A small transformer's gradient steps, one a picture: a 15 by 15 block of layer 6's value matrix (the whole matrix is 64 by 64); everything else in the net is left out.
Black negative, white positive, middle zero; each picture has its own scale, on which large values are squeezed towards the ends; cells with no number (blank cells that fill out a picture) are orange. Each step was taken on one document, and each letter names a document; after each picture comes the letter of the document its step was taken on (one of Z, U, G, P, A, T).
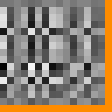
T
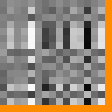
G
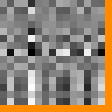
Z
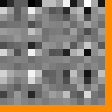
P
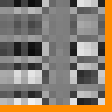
P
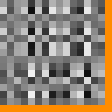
T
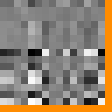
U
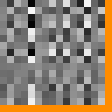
G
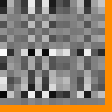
T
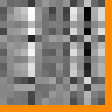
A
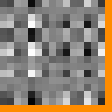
U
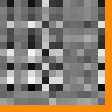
U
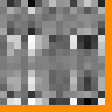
A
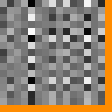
G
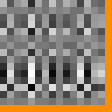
T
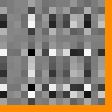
T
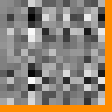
G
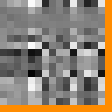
U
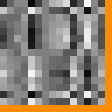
A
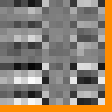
P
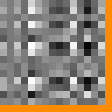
A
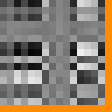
P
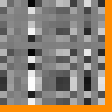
Z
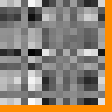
U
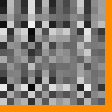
T
